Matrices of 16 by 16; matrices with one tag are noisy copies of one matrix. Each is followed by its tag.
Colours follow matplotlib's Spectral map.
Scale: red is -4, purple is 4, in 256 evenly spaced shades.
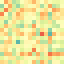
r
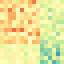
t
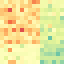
t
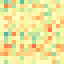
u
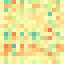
u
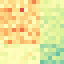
t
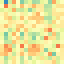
u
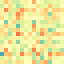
r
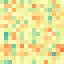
u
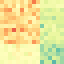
t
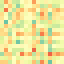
r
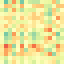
u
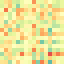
r
